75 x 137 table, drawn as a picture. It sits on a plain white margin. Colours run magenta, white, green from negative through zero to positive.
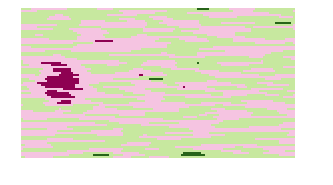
Neither half mirrors the other. The middle left is the ninth with the lowest average. The grain runs across in streaks. A single dip lies in the middle left.
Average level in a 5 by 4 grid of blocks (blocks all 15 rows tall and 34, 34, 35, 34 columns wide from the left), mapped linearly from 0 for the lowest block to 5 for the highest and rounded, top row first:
5 4 4 5 | 3 3 5 4 | 0 3 4 4 | 3 4 4 4 | 4 5 5 4
